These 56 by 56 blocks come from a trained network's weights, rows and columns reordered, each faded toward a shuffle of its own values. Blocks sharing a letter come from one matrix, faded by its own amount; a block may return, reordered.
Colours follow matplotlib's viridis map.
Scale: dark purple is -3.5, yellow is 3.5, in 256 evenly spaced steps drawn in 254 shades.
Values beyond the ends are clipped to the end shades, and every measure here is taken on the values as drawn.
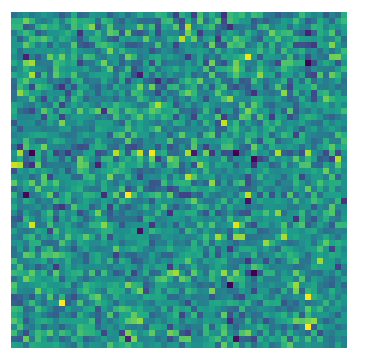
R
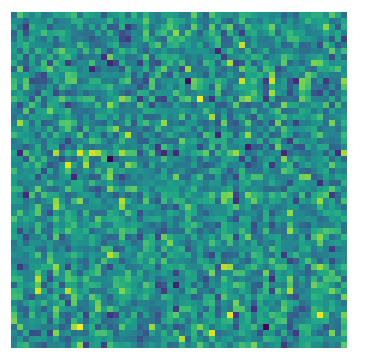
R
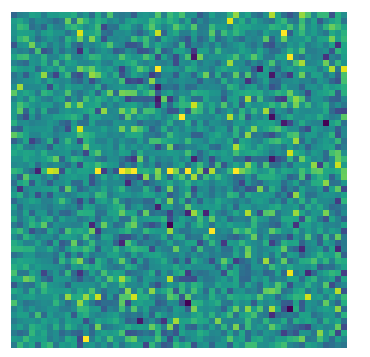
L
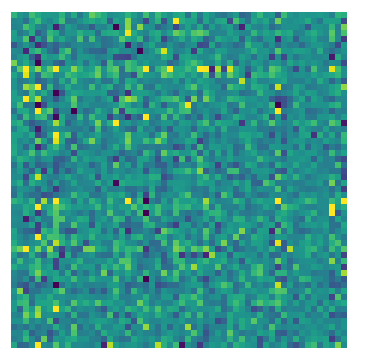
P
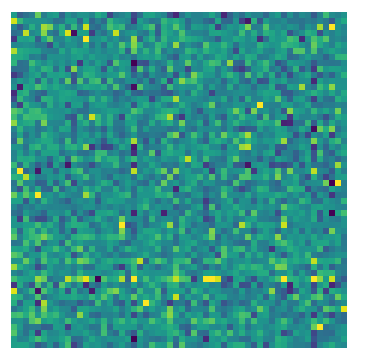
L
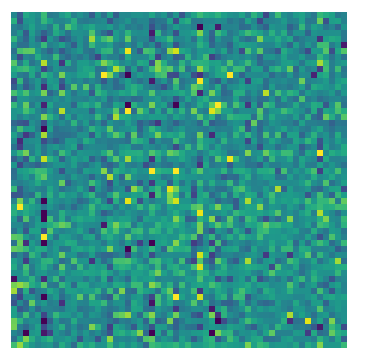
P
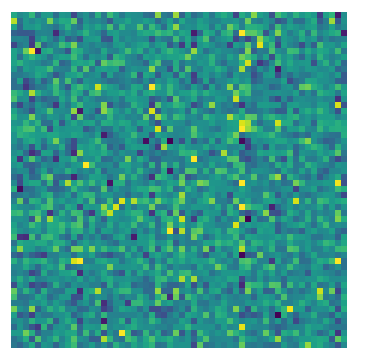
L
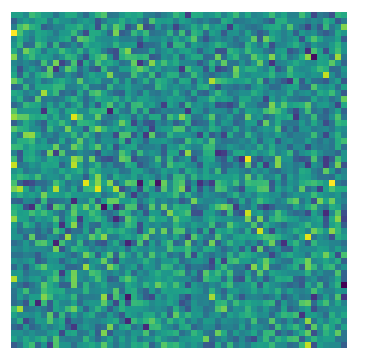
R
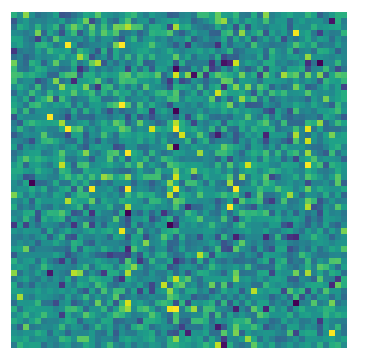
L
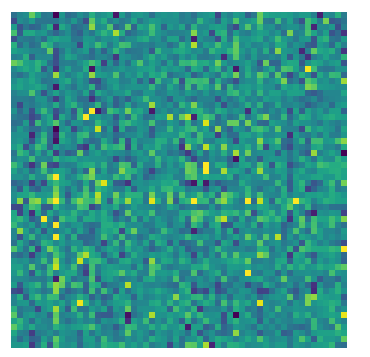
P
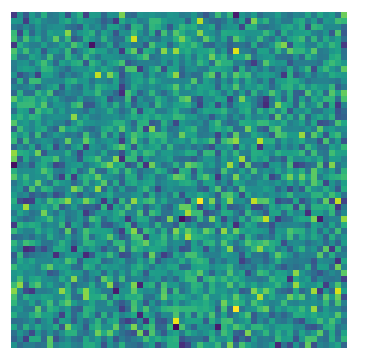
R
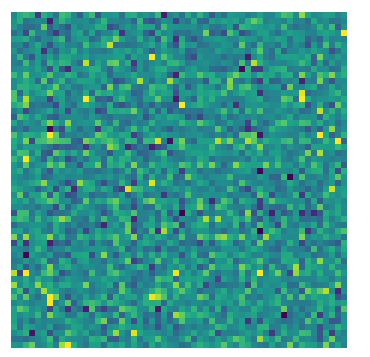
L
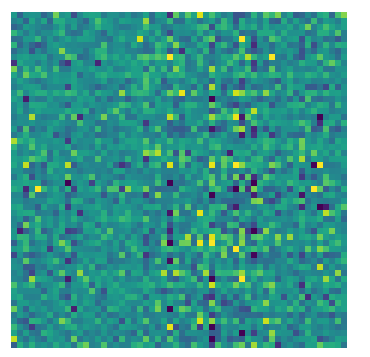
P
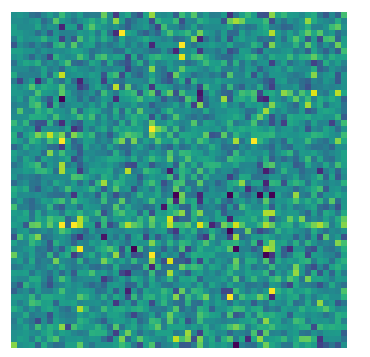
P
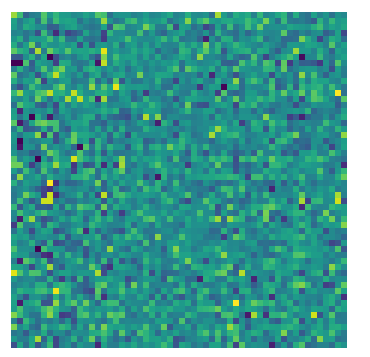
L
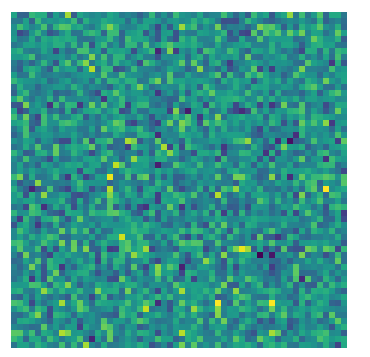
R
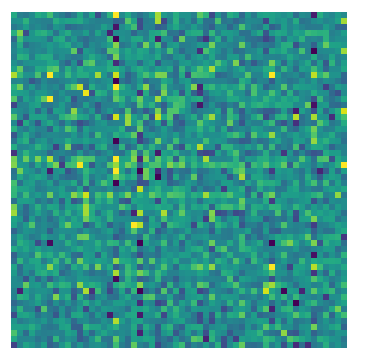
P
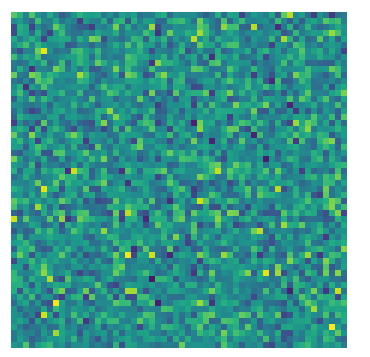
R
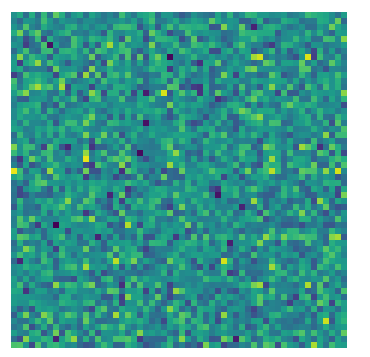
R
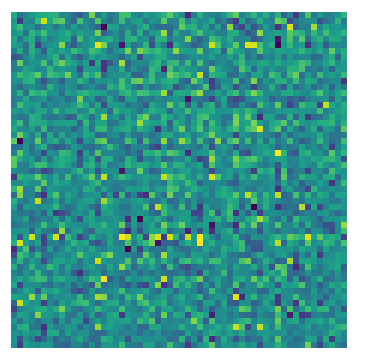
P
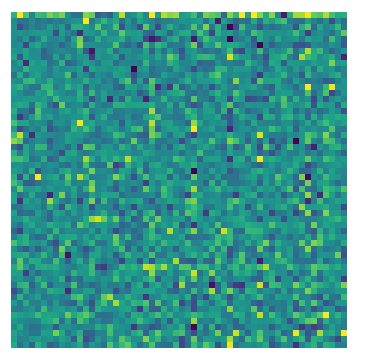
L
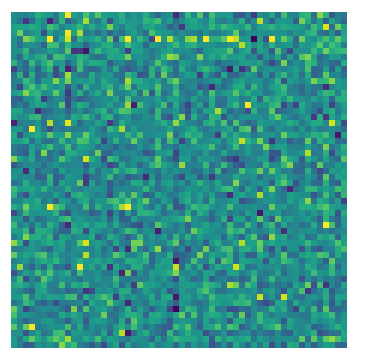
L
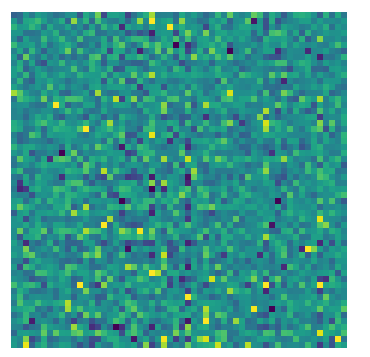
L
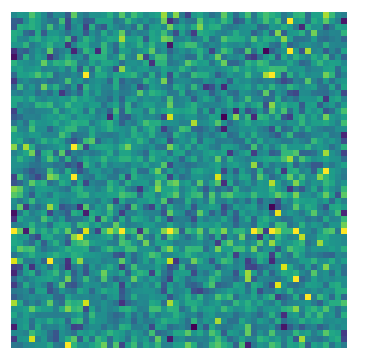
L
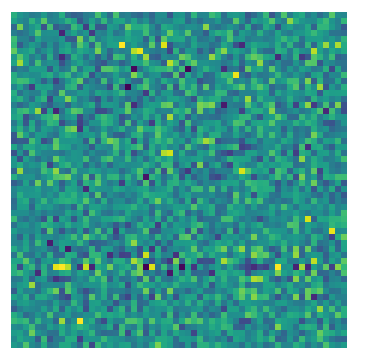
R
